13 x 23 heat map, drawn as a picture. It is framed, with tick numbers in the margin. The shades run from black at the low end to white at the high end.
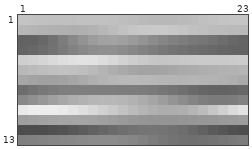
Roughest part: bottom left. Average level on the scale: 60%. Stripes: horizontal, repeating 3 times. Grain: streaks across.
